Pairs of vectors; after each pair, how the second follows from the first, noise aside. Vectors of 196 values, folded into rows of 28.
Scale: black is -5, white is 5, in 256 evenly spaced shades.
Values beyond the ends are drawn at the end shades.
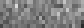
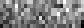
scaled up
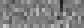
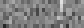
negated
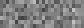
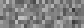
negated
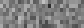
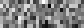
scaled up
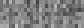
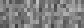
negated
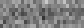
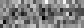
scaled up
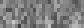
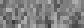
negated
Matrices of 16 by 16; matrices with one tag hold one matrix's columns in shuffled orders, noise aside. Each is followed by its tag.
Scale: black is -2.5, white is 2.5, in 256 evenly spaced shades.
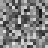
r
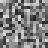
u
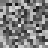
r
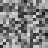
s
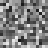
r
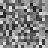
r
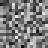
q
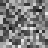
r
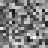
r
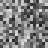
u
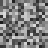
q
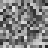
r
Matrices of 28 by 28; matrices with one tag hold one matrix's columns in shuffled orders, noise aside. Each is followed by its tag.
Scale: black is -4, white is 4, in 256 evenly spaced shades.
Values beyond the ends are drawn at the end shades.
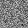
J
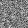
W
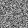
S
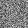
S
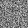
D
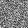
W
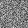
W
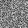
W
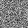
W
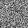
D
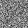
S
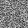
W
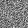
W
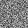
S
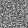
S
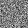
S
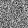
D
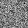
D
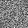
W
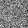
S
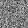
D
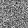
D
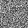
D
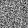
D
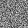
S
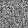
D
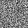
D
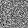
J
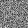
W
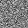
J
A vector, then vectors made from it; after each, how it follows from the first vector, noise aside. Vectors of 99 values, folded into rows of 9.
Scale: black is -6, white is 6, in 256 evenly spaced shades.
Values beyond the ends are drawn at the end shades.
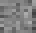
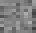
copied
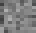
reversed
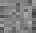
copied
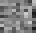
scaled up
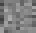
reversed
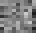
scaled up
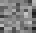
scaled up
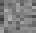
reversed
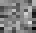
scaled up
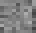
copied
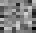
scaled up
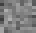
reversed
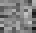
scaled up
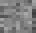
copied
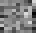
scaled up
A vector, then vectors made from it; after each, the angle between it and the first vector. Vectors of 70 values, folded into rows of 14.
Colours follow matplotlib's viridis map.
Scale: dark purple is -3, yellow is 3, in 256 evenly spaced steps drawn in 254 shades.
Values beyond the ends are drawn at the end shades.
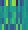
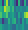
partly aligned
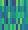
nearly opposite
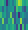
partly opposed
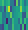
partly opposed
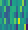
orthogonal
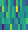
partly opposed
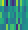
nearly opposite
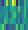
nearly parallel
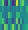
nearly opposite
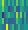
partly opposed
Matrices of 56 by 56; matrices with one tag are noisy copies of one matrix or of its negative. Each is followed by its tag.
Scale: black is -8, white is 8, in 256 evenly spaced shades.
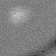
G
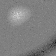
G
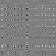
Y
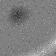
G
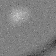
G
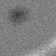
G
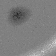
G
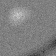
G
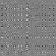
Y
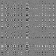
Y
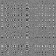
Y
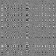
Y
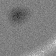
G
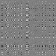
Y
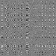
Y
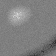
G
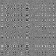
Y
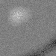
G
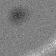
G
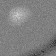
G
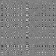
Y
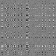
Y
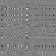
Y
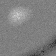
G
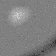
G
